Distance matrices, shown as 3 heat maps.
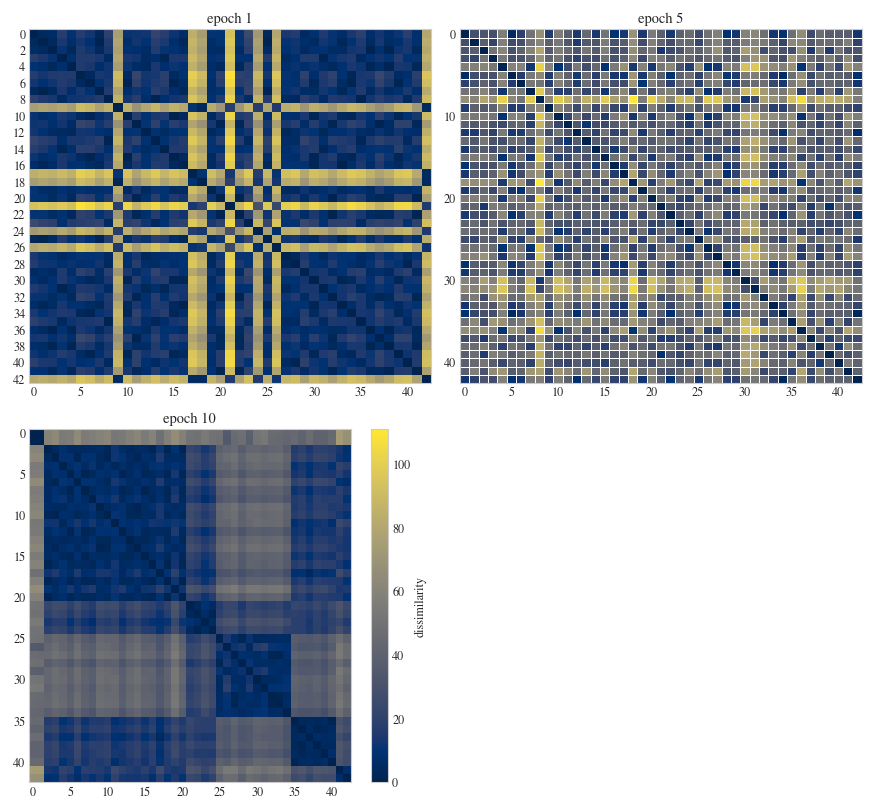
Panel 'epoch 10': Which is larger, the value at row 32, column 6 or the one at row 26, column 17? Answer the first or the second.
the first
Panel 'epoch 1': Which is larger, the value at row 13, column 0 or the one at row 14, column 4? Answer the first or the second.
the first
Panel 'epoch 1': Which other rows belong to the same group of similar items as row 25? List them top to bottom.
0, 1, 2, 3, 4, 5, 6, 7, 8, 10, 11, 12, 13, 14, 15, 16, 19, 20, 22, 23, 27, 28, 29, 30, 31, 32, 33, 34, 35, 36, 37, 38, 39, 40, 41
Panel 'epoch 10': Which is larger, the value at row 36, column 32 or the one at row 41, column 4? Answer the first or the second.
the first
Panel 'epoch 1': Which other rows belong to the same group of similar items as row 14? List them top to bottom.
0, 1, 2, 3, 4, 5, 6, 7, 8, 10, 11, 12, 13, 15, 16, 19, 20, 22, 23, 25, 27, 28, 29, 30, 31, 32, 33, 34, 35, 36, 37, 38, 39, 40, 41
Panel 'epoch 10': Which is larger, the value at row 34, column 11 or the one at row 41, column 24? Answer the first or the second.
the first
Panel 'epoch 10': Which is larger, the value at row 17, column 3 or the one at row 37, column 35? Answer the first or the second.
the first
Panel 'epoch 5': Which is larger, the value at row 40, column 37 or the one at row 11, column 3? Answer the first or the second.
the first
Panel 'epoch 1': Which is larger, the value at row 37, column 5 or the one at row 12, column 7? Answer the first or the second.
the first
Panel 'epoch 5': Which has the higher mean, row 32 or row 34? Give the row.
32
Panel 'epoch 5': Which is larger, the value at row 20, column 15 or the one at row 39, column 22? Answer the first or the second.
the second
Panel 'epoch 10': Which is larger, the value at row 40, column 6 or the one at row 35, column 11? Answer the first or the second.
the first
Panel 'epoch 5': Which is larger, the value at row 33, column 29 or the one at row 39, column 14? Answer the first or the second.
the second
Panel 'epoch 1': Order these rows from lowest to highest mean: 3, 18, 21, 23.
3, 23, 18, 21
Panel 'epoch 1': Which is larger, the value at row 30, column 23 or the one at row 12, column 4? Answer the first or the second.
the first
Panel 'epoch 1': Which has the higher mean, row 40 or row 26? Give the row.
26
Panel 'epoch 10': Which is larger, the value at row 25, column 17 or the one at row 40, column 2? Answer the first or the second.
the first
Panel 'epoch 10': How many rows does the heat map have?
43
